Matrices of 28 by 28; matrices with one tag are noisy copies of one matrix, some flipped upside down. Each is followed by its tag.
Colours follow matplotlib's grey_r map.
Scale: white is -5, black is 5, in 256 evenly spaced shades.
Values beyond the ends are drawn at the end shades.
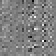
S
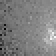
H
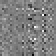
S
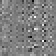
S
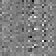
S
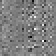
S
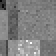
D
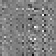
S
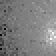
H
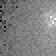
H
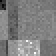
D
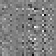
S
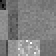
D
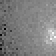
H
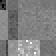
D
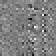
S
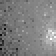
H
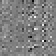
S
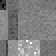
D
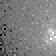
H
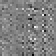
S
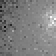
H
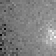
H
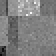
D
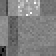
D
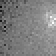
H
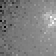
H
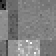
D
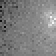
H
